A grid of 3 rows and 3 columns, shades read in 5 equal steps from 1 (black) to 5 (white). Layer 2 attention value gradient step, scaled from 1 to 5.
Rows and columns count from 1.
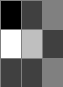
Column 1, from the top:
1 5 2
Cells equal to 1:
1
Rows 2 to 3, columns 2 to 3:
4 2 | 2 3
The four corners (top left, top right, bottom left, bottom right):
1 3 2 3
